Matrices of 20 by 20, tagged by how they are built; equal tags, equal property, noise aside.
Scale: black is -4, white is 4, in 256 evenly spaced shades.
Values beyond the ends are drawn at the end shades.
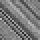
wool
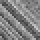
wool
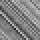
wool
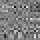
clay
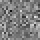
clay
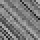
wool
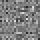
clay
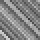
wool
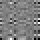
clay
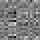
clay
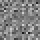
clay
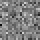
clay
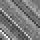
wool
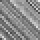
wool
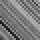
wool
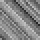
wool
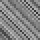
wool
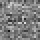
clay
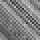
wool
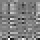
clay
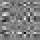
clay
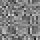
clay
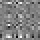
clay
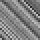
wool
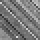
wool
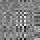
clay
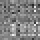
clay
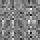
clay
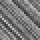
wool
